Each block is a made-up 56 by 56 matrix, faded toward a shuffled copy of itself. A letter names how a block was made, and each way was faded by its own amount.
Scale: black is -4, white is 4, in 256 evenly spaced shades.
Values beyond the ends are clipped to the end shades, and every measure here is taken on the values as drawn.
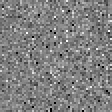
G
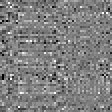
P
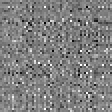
P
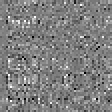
P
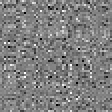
P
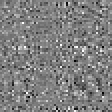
P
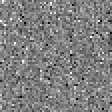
G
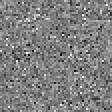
G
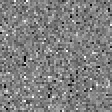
G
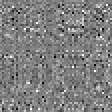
P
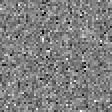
G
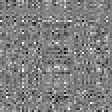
P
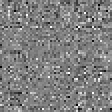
P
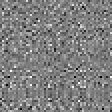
P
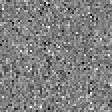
G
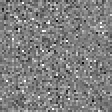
G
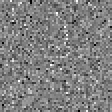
G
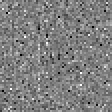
G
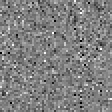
G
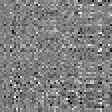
P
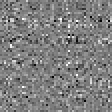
P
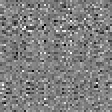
P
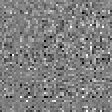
P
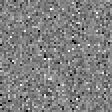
G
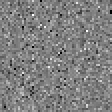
G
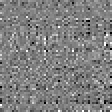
P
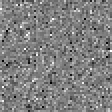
G
